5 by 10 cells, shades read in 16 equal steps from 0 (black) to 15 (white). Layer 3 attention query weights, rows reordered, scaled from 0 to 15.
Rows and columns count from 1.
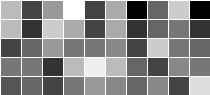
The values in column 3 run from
3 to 12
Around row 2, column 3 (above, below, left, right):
9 9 3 10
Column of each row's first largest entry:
4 3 8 5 10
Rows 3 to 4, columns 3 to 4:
9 7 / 3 11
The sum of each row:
71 69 70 78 70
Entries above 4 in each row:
6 6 8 8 8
